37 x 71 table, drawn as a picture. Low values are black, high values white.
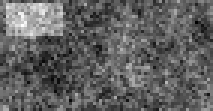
Odd patch: higher, in the top left. Average level on the scale: 40%. Grain: blotchy. Mirror symmetry: none. Ninth with the highest average: top left.
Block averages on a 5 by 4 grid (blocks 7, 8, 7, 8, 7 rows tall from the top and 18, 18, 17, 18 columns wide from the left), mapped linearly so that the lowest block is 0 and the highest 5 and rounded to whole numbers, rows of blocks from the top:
5111 | 4121 | 0011 | 0021 | 1101
